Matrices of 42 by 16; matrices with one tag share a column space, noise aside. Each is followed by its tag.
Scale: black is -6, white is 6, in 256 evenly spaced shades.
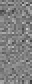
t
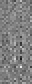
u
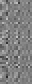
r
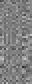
u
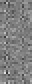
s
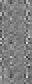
r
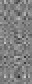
r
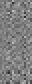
s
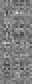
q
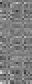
s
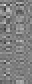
t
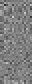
t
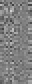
t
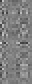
q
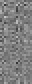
t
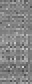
u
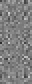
r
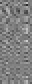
t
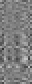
u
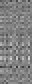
u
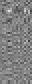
t
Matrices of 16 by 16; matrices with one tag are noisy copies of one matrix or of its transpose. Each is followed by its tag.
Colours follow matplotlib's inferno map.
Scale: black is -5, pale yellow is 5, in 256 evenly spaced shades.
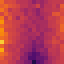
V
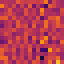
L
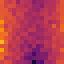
V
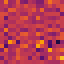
L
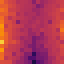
V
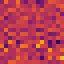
L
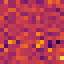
L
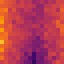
V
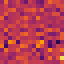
L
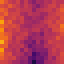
V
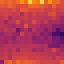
V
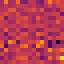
L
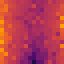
V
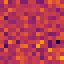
L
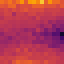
V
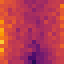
V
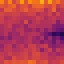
V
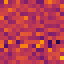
L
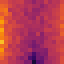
V
